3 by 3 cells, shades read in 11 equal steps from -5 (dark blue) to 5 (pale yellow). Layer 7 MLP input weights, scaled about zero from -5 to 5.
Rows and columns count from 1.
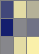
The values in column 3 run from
-1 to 5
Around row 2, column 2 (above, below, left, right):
4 4 -5 -1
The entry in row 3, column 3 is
5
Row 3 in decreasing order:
5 4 0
